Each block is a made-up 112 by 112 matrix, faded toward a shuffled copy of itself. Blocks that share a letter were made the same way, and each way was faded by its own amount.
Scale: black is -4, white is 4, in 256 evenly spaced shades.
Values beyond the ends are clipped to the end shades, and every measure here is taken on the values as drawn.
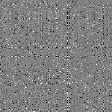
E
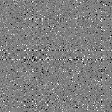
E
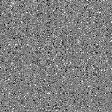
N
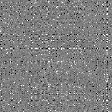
E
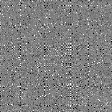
E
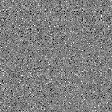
N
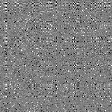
E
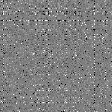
E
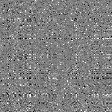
E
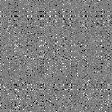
E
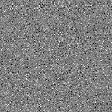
N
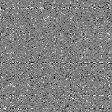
E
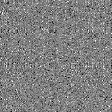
N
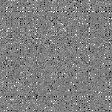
E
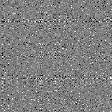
E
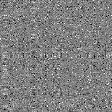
N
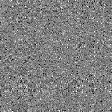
N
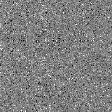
N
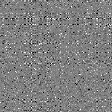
E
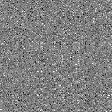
N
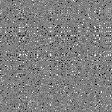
E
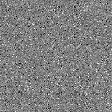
N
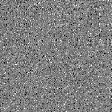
N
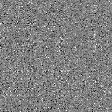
N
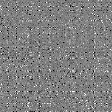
E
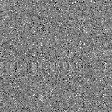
N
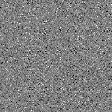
N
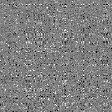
E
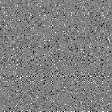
E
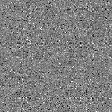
N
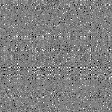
E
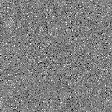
N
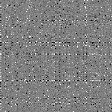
E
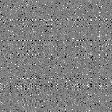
E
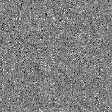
N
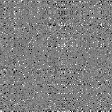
E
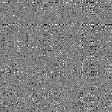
E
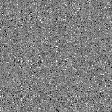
N
